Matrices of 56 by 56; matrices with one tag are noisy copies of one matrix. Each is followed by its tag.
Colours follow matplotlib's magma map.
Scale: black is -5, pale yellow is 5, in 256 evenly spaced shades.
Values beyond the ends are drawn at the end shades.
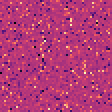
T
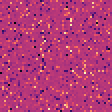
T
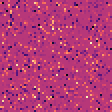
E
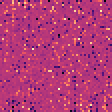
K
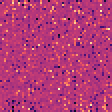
K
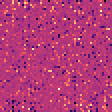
K
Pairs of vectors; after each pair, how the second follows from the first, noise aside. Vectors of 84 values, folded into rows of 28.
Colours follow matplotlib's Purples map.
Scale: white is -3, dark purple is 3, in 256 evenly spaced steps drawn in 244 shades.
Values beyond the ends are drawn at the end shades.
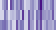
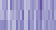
shrunk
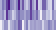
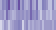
shrunk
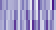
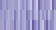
shrunk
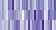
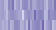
shrunk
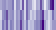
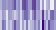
sign-scrambled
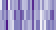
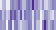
sign-scrambled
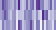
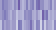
shrunk
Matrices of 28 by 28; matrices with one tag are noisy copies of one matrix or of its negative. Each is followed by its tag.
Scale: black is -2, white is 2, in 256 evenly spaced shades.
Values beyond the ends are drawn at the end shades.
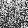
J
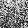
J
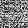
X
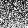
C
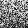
C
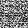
X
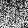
J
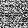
X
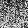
J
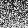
C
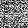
X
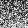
C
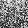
J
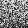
C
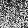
J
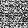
X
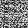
X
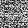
X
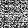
X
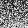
C
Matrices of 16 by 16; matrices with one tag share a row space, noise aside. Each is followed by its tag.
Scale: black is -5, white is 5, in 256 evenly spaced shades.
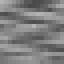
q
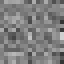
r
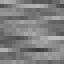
q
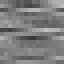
q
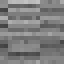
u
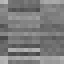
u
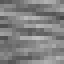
q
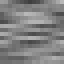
q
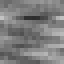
q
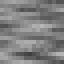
q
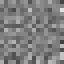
r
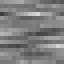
q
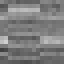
u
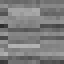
u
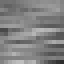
q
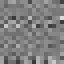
r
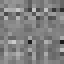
r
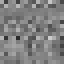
r
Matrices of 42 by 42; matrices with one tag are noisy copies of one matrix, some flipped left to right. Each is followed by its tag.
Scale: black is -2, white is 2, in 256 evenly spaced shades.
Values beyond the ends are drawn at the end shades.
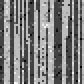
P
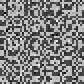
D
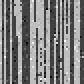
P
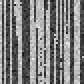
P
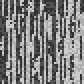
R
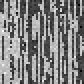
R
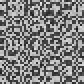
D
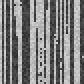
P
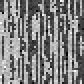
R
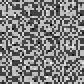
D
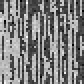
R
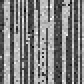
P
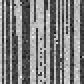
P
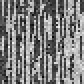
R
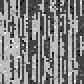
R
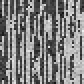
R
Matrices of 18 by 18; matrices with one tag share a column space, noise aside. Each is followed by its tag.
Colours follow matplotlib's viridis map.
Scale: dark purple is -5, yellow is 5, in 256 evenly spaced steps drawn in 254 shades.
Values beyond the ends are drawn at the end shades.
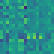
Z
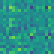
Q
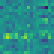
Z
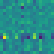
Z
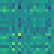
Q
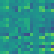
Q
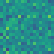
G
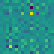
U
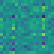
G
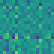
Z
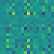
U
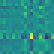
Z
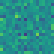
G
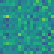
G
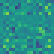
U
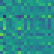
G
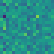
G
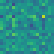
G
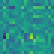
Z
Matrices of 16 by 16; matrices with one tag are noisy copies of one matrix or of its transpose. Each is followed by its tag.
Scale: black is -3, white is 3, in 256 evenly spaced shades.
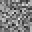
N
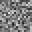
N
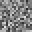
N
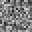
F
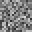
N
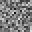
N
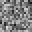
F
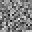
N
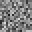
N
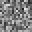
F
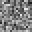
F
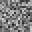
N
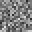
N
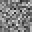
N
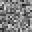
F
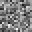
F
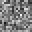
F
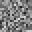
N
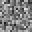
F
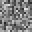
F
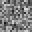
F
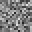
N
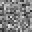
F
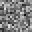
F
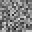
N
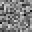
F
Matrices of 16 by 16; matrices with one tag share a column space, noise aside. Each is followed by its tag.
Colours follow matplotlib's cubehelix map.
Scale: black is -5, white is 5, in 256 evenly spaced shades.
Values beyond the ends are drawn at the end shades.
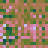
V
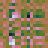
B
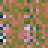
V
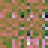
B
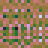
V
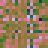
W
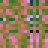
W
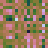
W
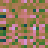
V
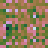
V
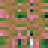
B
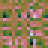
B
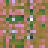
W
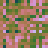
W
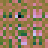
B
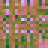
W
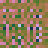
V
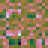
B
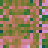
W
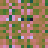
W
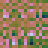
B
